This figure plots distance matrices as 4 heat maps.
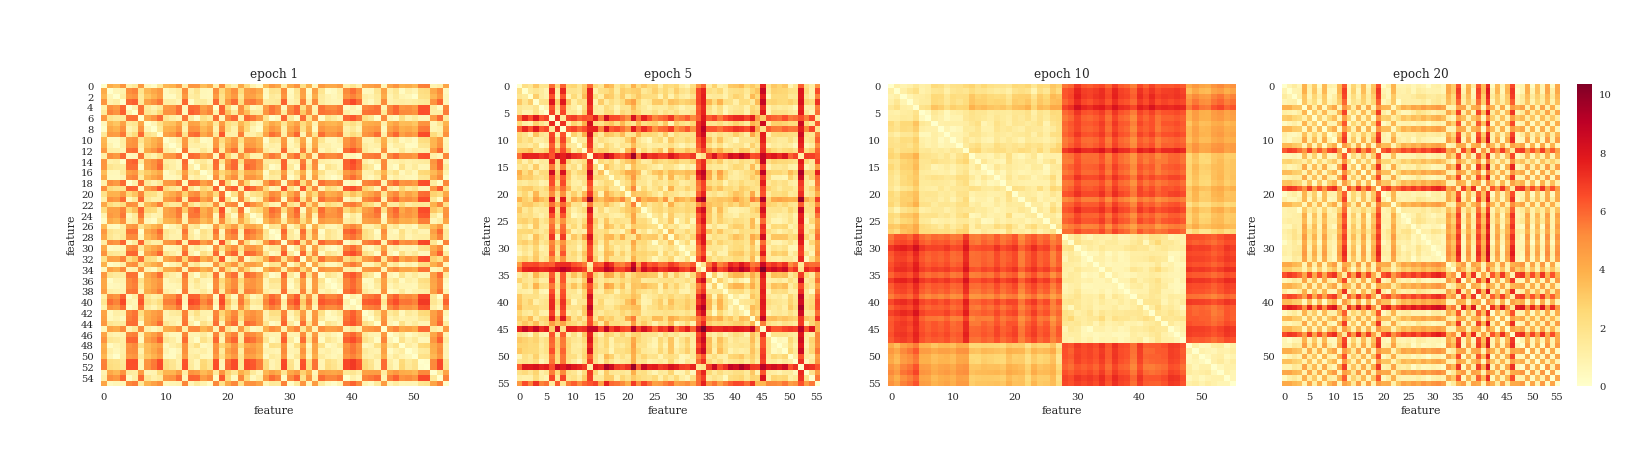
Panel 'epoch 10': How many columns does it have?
56
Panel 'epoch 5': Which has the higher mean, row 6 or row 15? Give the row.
6
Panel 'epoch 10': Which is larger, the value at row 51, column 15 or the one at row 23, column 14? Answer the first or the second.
the first
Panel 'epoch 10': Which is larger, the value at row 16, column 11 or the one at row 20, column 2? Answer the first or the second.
the second
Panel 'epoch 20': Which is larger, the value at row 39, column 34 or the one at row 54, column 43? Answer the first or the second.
the first
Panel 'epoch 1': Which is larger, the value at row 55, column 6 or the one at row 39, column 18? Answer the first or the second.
the first
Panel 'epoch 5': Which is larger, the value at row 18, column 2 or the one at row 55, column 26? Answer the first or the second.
the second
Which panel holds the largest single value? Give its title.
epoch 5
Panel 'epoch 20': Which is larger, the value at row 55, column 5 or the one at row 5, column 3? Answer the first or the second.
the first
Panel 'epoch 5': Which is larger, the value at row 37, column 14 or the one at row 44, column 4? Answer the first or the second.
the first
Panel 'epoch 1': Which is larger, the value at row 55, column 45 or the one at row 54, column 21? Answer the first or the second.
the first
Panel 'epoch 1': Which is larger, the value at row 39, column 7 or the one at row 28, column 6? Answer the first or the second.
the first
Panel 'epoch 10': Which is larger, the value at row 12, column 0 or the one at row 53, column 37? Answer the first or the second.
the second
